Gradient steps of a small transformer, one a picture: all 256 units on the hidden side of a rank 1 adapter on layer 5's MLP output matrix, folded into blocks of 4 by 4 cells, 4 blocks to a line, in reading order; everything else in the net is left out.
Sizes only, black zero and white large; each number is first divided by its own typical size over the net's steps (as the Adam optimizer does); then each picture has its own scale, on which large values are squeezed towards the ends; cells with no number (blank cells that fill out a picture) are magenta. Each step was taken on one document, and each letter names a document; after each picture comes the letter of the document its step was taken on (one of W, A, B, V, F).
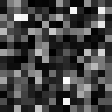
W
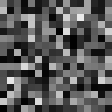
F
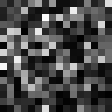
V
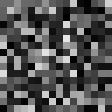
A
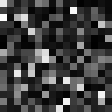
W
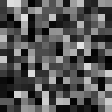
A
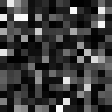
W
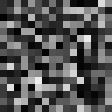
V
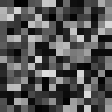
F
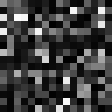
W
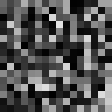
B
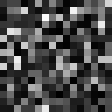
V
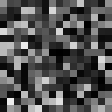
A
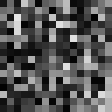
B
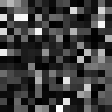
W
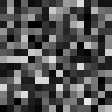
A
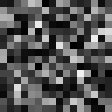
F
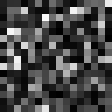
V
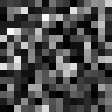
V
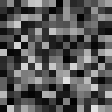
B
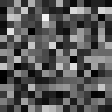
B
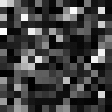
W
